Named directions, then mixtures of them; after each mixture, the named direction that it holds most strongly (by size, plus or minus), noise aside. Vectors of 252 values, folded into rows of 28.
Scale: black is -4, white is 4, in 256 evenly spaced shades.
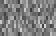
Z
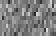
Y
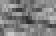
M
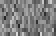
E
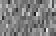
Y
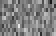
E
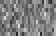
E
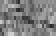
M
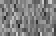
E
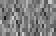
E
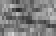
M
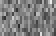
E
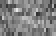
Y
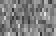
E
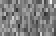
E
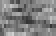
M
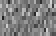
Y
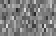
Z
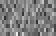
E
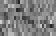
Z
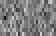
E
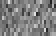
Y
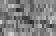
M
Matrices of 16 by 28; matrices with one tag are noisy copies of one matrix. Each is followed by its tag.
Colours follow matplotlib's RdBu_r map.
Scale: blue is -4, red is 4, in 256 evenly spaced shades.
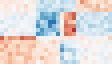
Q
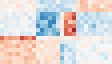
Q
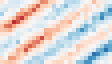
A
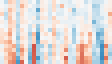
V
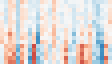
V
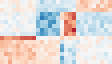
Q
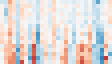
V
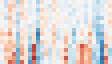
V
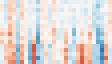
V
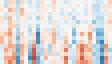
V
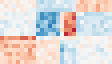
Q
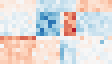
Q
